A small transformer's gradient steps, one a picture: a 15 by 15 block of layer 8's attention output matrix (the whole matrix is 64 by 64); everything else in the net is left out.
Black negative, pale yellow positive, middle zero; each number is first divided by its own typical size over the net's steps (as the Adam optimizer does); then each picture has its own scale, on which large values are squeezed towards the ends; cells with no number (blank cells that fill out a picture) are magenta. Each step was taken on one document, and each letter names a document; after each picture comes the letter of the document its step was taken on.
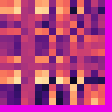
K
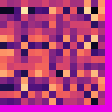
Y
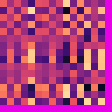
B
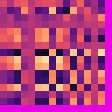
K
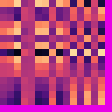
K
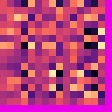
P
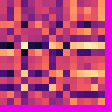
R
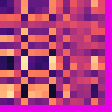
R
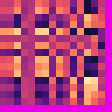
K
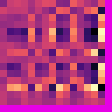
P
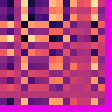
R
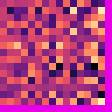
P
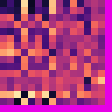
Y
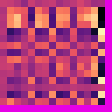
P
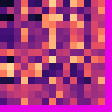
Y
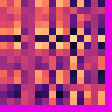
K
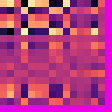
R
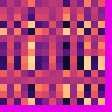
B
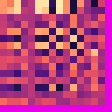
K
